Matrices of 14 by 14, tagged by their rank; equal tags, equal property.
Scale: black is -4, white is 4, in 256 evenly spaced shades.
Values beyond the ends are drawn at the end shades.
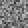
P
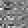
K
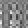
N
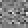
K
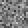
P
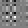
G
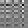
G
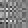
N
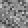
P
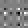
G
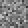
P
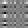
G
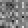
K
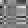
G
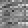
K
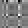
G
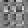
N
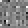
K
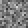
P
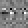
N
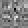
K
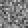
P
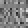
K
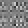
N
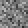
P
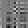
N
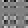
G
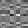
N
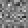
K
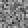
P
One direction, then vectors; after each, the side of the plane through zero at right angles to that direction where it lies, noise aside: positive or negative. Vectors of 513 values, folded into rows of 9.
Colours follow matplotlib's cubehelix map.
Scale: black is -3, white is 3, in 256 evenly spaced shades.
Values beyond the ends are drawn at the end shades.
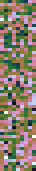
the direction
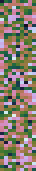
positive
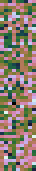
positive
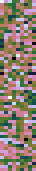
negative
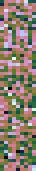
negative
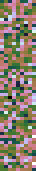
positive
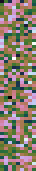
positive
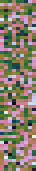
positive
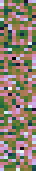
positive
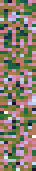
positive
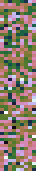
positive
